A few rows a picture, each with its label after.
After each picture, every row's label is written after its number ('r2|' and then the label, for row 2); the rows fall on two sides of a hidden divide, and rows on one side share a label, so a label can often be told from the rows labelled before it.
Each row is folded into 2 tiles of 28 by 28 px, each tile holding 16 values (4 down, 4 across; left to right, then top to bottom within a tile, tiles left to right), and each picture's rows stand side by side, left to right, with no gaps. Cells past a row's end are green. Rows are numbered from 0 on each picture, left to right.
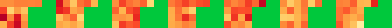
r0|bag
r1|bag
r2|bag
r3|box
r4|box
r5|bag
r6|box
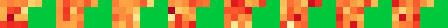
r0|bag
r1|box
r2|bag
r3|bag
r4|box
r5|box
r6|bag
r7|bag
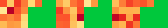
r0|box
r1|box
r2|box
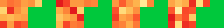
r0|bag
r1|bag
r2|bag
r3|bag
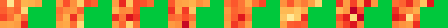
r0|bag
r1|box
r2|box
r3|bag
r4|box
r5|bag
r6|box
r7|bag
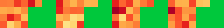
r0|box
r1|bag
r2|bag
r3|bag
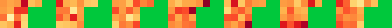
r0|bag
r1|bag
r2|bag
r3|box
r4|bag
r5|bag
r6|bag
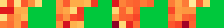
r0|bag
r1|box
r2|box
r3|bag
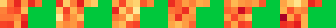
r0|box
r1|bag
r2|bag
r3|bag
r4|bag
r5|box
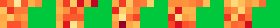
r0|bag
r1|box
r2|bag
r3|bag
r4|bag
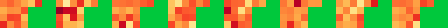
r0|box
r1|bag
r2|box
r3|box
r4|bag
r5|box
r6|box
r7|box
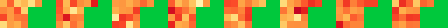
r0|bag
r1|box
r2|box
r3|bag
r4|bag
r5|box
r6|box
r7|box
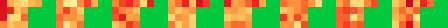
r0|bag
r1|bag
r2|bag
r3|box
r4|bag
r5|bag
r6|bag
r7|box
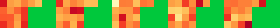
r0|bag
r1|bag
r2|box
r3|box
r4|bag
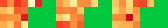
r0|box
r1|bag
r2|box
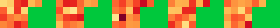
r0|bag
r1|box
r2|box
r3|box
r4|bag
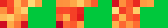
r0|bag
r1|box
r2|bag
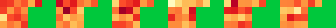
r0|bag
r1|bag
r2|box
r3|box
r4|bag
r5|box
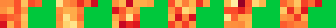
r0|box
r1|box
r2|bag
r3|box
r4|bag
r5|box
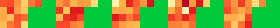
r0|box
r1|bag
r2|box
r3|box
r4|bag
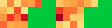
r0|box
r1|bag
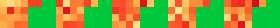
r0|box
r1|bag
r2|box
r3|box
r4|box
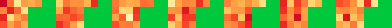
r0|bag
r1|box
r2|box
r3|box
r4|bag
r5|bag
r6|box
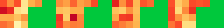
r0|bag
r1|box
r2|box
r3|box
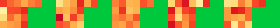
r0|box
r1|box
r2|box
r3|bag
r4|box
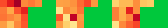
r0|box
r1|box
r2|bag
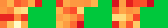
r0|box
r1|bag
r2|box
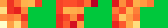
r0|box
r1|box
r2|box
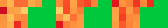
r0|bag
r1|box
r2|box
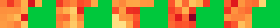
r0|box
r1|box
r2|bag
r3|box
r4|bag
